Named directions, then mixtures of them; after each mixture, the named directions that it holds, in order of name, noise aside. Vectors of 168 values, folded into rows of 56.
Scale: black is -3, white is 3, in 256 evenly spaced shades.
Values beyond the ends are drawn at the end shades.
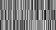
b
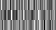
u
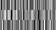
u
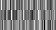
u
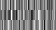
u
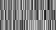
b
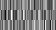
b, u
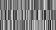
b, u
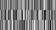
b, u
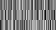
b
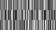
b, u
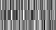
u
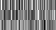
b, u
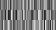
b, u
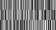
b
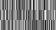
b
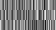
b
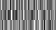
u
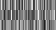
b, u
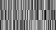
b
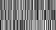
b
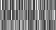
b, u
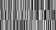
b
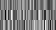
b, u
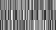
b, u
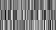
b, u
